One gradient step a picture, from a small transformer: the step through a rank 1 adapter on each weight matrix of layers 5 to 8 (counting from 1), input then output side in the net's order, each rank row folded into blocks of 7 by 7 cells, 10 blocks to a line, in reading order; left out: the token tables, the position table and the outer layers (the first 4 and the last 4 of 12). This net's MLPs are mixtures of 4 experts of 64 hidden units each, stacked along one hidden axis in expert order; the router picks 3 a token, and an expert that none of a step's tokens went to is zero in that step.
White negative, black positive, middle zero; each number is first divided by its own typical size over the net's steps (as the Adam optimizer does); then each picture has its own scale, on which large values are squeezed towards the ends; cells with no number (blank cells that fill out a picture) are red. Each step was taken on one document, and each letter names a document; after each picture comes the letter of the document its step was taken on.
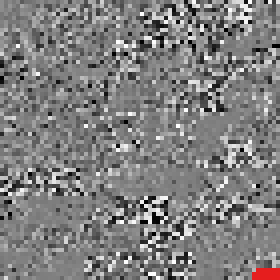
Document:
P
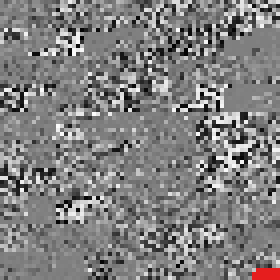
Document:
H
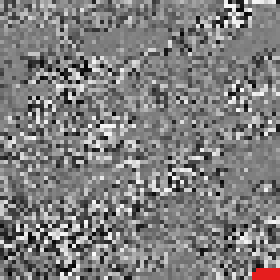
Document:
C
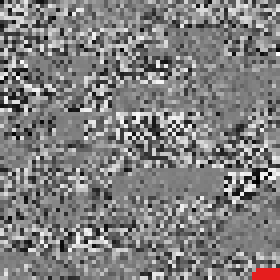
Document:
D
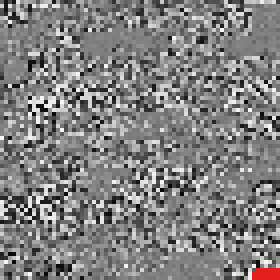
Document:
C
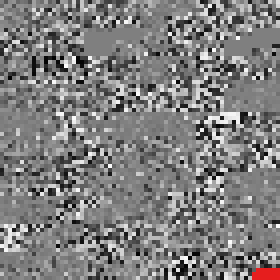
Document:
H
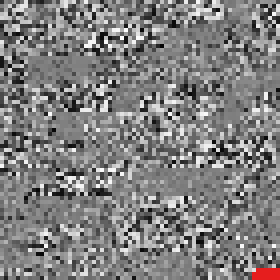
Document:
D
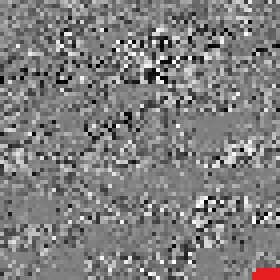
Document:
P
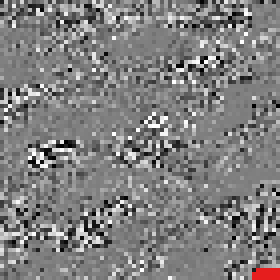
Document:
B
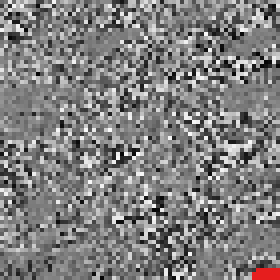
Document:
H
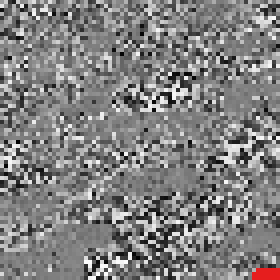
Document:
H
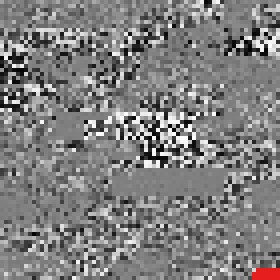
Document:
D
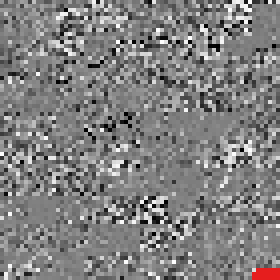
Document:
P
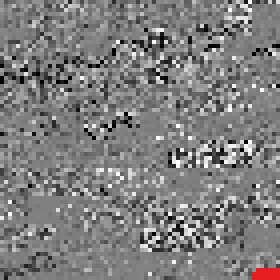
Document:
P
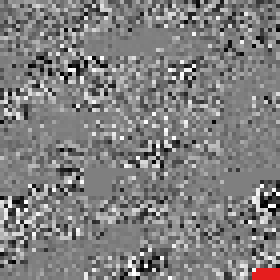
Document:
B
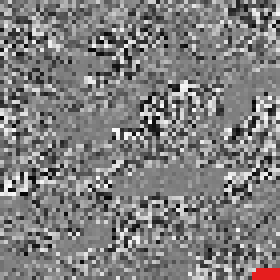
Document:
D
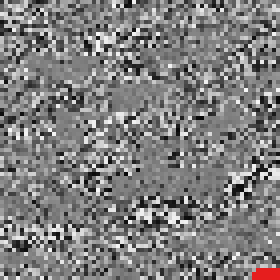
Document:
D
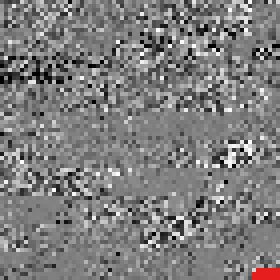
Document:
P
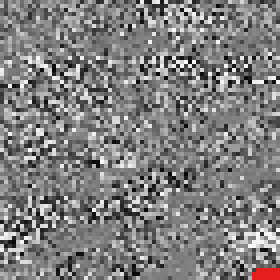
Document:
C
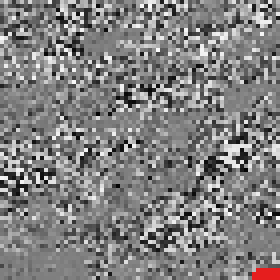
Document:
H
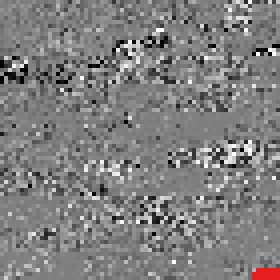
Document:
P
